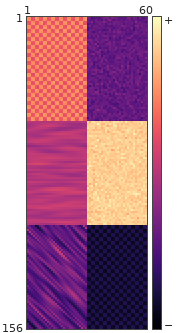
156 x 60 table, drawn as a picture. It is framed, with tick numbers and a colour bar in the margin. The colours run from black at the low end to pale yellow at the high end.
It is made of 3 by 2 panels. Panel 1,1: high, checkered. Panel 1,2: low, fine-grained, faint in contrast. Panel 2,1: middling, streaked across, faint in contrast. Panel 2,2: very high, fine-grained, faint in contrast. Panel 3,1: low, slanting down to the right. Panel 3,2: very low, checkered, faint in contrast.
